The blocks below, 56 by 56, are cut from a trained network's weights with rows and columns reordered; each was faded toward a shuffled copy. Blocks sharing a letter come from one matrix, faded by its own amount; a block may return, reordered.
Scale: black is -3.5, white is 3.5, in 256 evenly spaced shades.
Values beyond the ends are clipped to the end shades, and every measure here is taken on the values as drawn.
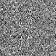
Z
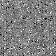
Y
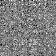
Z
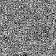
Z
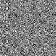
Z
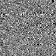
Z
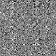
Z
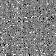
Y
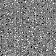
Y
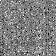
Y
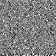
Z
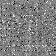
Y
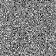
Z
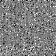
Y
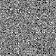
Z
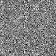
Z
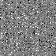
Y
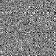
Z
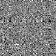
Z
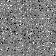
Y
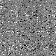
Y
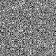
Z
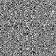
Z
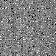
Y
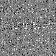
Y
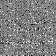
Y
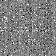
Y
